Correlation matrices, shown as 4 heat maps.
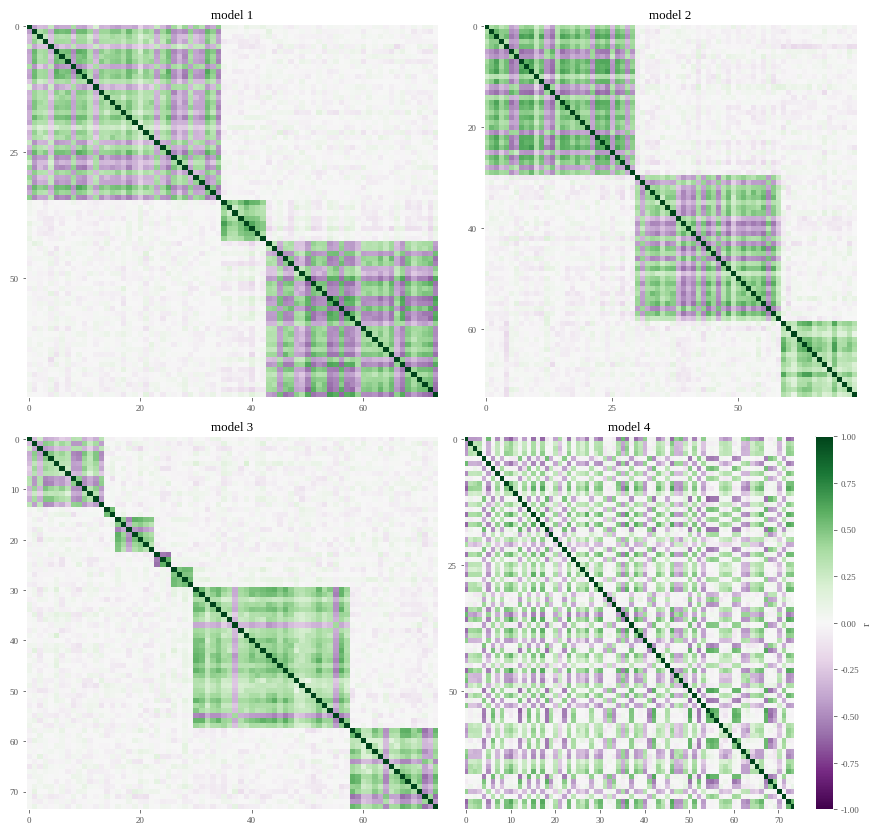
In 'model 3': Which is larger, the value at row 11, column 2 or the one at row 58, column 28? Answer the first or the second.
the second
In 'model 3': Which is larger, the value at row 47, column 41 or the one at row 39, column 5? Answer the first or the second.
the first
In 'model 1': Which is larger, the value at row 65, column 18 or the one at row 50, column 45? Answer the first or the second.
the second
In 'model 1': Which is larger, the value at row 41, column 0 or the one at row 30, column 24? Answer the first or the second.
the first
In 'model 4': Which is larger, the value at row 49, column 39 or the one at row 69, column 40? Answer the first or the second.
the first
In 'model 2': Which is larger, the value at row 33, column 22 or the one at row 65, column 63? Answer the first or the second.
the second
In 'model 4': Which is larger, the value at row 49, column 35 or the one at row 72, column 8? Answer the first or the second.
the second
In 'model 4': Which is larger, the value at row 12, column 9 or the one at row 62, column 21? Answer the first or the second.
the second
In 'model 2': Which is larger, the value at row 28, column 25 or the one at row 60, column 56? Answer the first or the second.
the first
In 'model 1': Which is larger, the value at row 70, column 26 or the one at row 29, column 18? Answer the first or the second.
the second
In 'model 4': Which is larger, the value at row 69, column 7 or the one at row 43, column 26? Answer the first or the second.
the second
